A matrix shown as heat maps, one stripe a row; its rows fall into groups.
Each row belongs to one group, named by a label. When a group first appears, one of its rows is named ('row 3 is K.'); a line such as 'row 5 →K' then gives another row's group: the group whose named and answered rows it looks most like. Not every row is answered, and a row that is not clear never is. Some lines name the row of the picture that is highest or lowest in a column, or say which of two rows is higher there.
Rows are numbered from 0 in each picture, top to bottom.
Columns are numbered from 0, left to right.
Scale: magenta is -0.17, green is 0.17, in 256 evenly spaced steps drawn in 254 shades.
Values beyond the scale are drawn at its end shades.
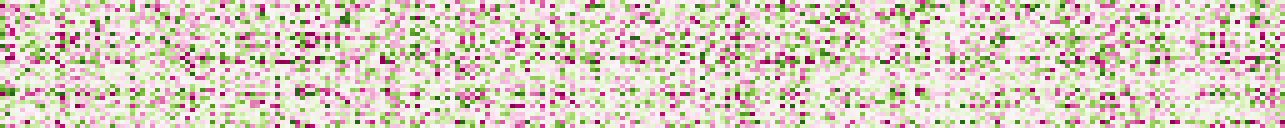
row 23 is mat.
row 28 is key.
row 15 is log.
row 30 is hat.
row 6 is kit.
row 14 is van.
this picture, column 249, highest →30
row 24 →kit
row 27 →kit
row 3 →van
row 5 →hat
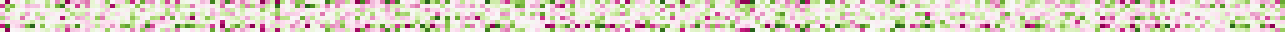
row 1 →mat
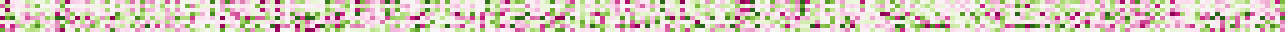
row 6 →van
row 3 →hat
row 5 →hat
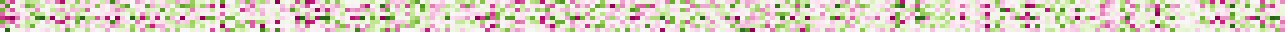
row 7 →key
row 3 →van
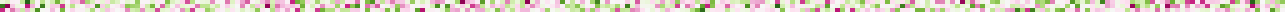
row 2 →van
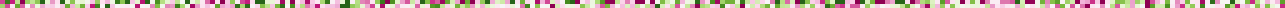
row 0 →van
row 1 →hat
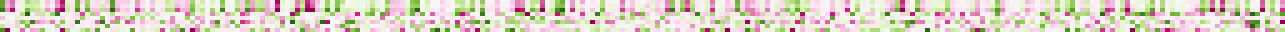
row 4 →log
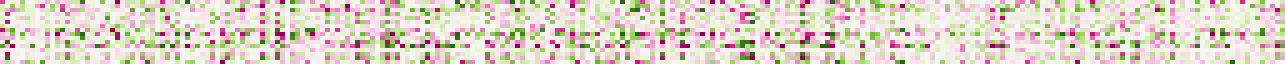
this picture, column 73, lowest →15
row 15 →van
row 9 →log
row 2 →log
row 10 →key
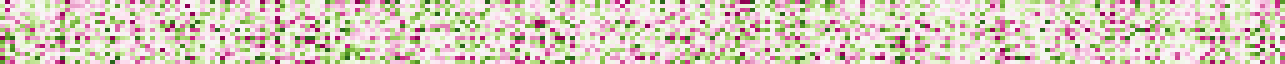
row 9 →mat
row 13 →hat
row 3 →kit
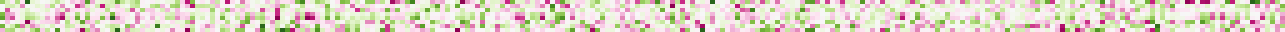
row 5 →hat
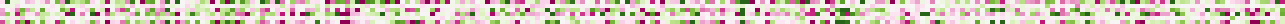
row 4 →van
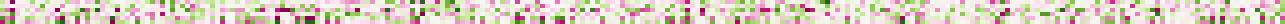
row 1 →kit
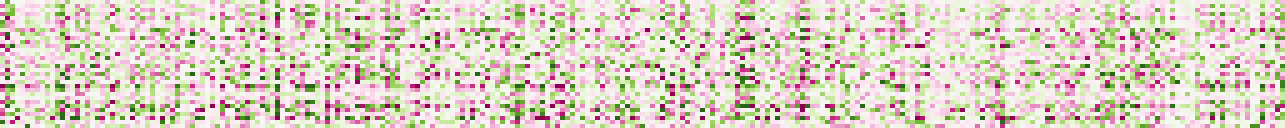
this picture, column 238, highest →14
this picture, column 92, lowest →7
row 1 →mat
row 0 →key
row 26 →key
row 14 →hat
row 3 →mat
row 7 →van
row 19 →key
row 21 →mat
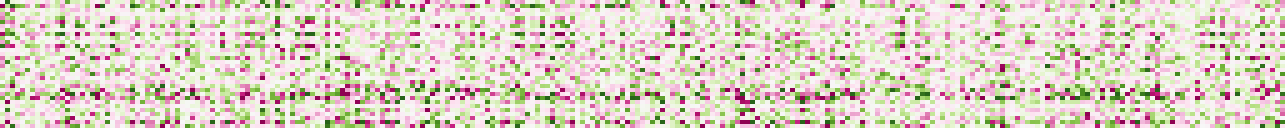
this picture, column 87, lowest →6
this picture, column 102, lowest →15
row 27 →key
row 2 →log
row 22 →kit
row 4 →mat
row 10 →van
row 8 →mat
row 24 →log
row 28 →hat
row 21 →log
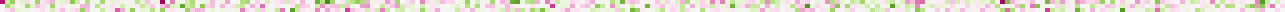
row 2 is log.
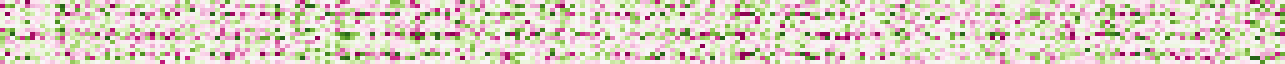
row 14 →hat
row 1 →mat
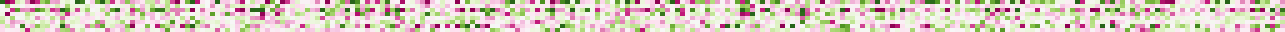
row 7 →hat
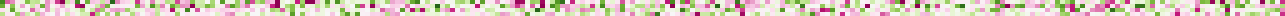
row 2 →log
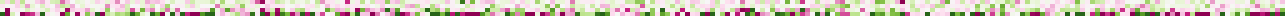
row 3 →kit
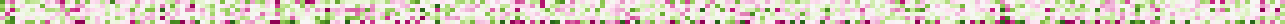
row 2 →log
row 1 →kit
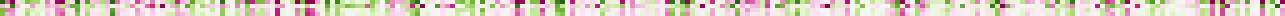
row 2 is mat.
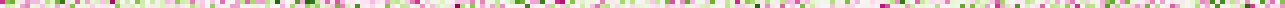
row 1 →hat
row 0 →mat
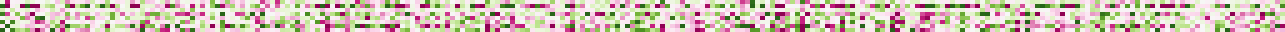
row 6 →key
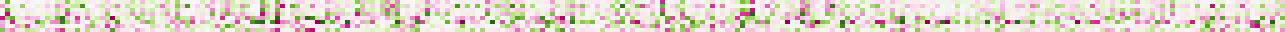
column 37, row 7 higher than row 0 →No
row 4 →mat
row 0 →key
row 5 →van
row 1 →log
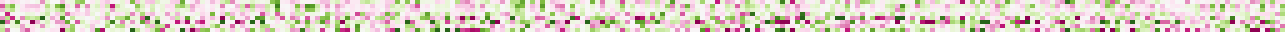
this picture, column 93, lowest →7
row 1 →mat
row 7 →kit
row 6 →hat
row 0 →kit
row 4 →van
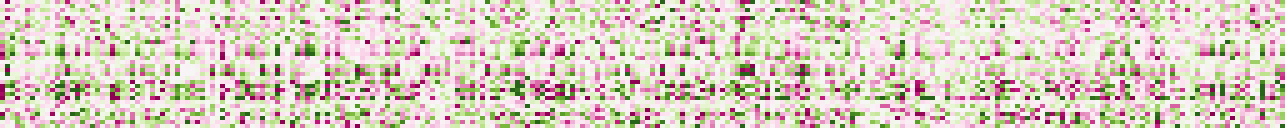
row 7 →hat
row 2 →kit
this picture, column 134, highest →2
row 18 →key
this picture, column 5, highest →10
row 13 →mat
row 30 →log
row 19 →hat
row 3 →hat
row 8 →mat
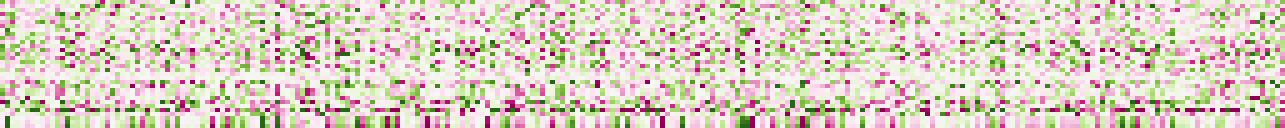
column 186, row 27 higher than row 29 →Yes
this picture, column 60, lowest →25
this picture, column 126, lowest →27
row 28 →van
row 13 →hat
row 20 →van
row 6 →mat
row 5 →van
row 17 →hat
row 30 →key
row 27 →hat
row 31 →key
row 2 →hat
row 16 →hat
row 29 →key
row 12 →kit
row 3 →mat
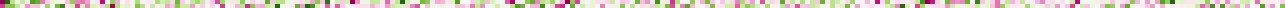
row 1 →mat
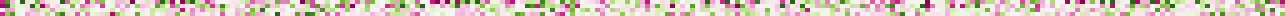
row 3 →mat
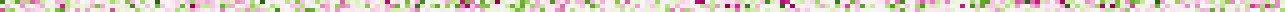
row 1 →kit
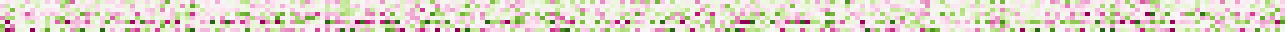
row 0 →hat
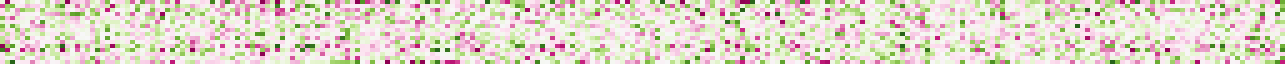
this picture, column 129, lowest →14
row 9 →hat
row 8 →van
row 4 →log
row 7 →hat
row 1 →mat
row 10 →kit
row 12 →kit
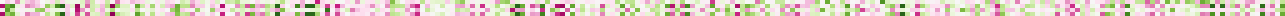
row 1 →mat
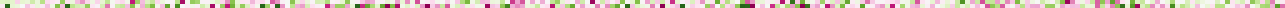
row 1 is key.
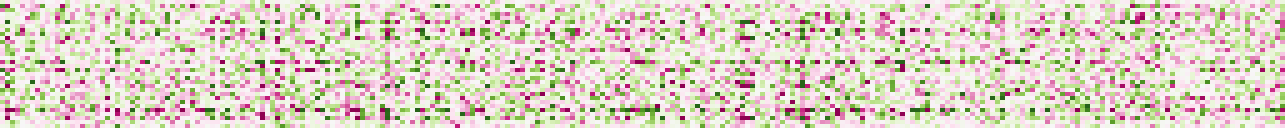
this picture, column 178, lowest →27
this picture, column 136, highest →5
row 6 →hat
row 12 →kit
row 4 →hat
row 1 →kit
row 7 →van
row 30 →log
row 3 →hat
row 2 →mat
